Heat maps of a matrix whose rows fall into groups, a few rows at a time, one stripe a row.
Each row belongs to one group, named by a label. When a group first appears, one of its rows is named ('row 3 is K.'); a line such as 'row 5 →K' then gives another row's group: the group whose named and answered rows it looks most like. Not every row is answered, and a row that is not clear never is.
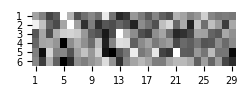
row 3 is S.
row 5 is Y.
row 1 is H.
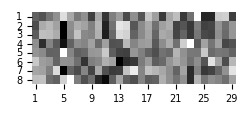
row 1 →Y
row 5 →H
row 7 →Y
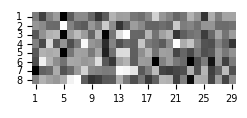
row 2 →H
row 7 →S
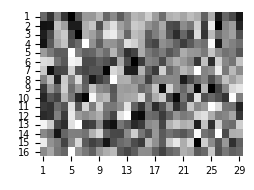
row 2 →S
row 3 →S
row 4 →S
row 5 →H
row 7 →H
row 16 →H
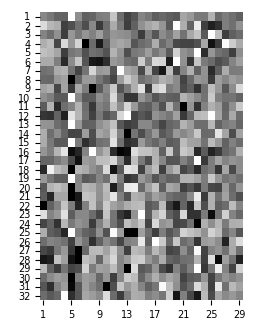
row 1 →H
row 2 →Y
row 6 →Y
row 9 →Y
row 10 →H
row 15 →H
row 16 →Y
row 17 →S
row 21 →S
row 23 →Y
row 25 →H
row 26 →Y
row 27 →S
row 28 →S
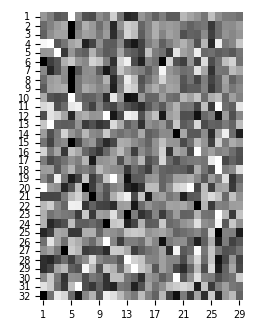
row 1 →H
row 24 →H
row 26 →H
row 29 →S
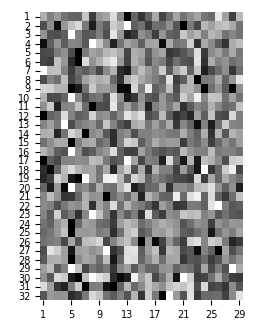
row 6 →S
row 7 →Y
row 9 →Y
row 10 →H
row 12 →S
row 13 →Y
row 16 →H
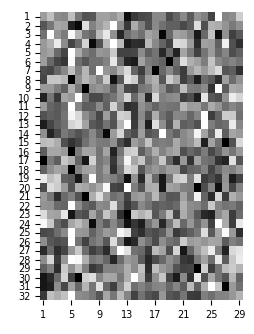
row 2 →S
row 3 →H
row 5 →H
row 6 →H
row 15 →Y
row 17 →S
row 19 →Y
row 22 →H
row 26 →H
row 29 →Y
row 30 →S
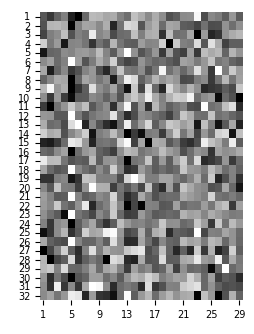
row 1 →S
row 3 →Y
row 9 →Y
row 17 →Y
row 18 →H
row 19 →S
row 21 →H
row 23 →H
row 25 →S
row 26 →H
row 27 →S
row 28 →H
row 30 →S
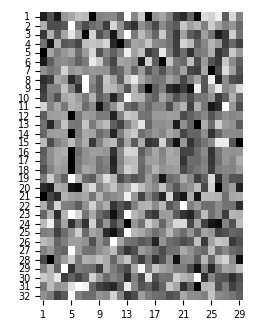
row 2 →H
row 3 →S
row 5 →S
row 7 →Y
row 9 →S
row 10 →S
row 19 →H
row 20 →S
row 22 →Y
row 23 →S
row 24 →Y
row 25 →S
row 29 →Y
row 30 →Y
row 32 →H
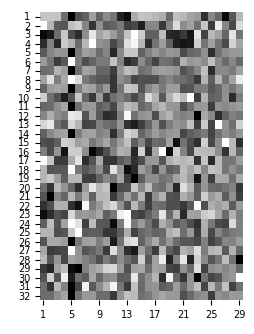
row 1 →Y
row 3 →S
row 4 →S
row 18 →H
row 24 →S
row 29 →S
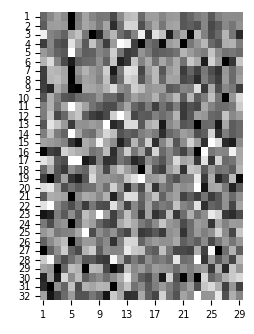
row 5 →H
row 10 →Y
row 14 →H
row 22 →Y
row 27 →S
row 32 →H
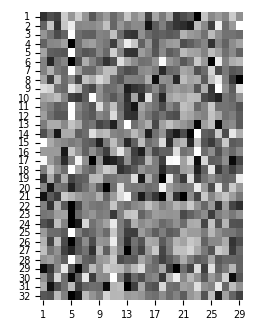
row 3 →H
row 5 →H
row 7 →H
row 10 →Y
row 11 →H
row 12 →H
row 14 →S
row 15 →Y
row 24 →S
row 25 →H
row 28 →H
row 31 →H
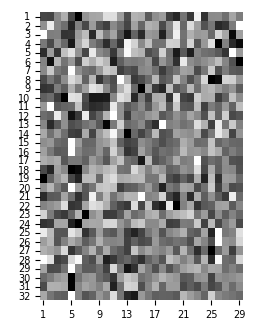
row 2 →Y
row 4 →S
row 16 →H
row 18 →S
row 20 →H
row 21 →S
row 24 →S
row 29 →H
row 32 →H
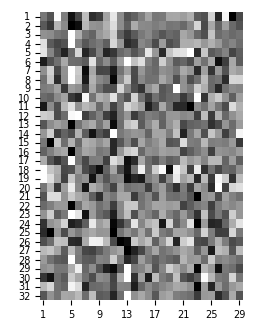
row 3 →H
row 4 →H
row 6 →S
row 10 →S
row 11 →S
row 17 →H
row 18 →Y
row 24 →Y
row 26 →Y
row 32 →S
